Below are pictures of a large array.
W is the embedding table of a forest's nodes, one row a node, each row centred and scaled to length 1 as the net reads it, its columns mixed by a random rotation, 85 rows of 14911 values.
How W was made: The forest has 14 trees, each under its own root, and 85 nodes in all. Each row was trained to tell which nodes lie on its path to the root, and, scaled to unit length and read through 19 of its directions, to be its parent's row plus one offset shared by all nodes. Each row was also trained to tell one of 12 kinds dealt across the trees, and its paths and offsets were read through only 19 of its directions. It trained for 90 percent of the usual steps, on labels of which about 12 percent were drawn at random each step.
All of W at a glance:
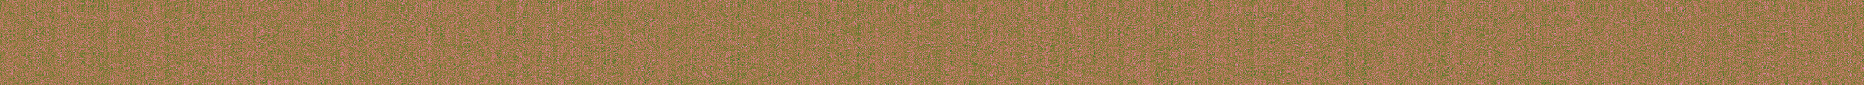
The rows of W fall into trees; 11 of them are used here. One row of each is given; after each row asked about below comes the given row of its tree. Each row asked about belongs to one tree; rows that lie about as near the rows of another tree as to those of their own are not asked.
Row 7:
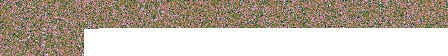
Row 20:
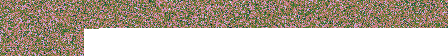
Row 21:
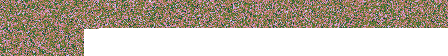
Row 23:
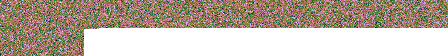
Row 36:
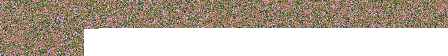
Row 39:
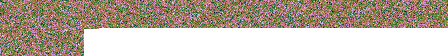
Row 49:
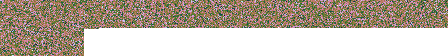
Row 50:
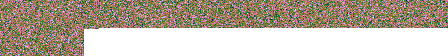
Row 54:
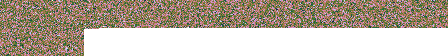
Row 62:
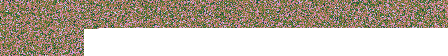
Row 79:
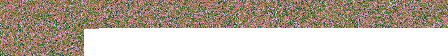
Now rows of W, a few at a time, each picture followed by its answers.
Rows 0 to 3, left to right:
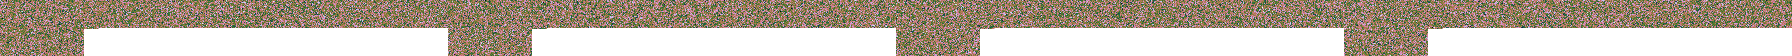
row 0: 20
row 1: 50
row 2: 62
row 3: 49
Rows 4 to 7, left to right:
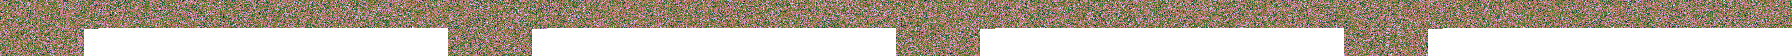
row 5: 50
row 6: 50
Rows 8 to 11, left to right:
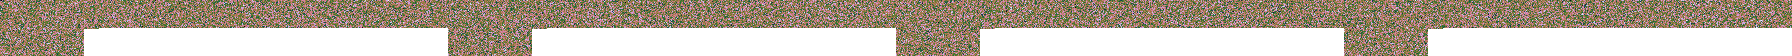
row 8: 7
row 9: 50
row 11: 50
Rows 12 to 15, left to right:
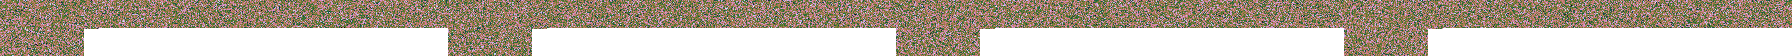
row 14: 49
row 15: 49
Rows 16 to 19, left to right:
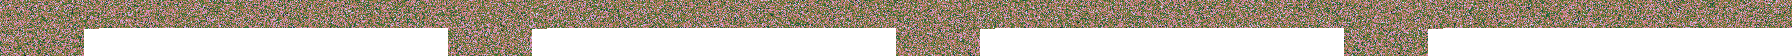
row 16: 79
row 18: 20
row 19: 23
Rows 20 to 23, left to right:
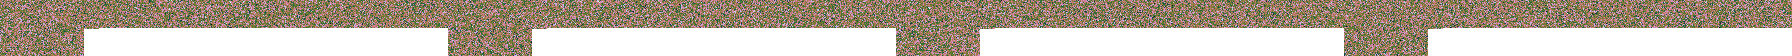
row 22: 7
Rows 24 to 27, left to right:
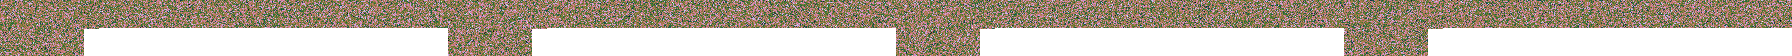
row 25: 21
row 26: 49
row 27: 50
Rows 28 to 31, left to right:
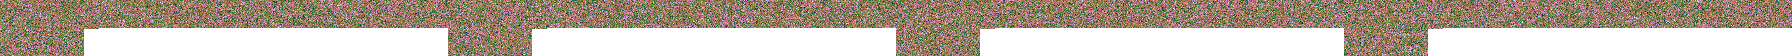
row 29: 54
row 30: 49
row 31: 20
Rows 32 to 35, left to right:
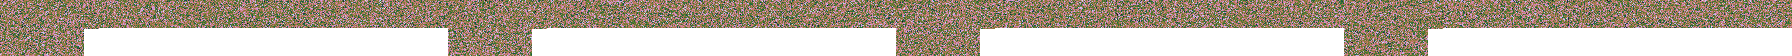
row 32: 7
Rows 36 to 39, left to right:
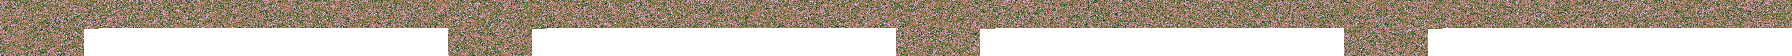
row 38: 49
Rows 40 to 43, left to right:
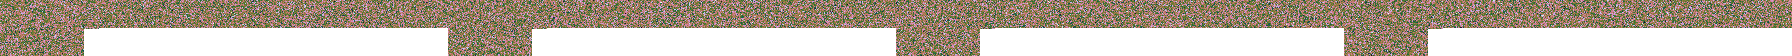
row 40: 36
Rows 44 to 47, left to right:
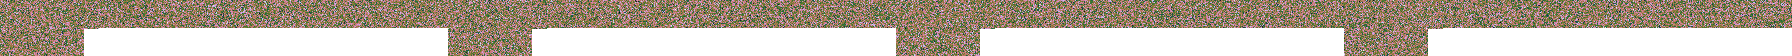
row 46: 36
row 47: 50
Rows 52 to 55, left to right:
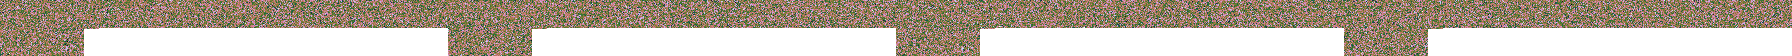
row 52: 20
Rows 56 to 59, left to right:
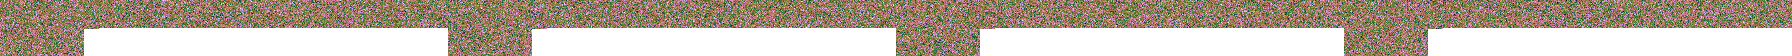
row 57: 7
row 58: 79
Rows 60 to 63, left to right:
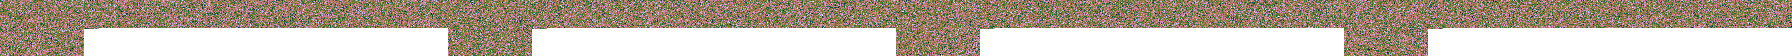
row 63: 7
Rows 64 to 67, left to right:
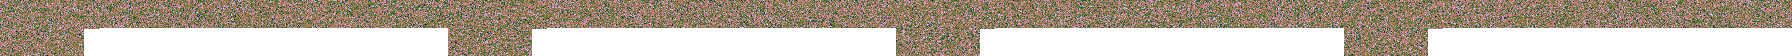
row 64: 54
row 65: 49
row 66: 23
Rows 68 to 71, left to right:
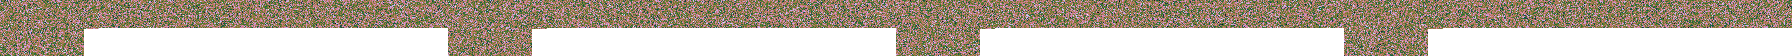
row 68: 21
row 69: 7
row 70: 36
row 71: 49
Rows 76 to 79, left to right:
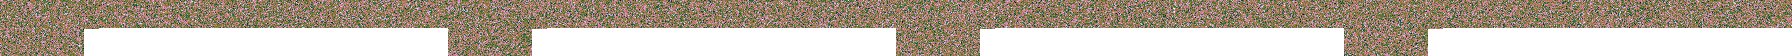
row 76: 50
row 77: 79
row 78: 54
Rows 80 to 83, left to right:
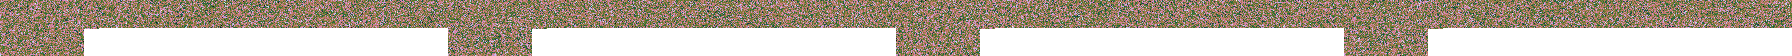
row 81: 36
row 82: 21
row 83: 7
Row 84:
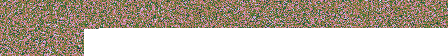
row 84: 7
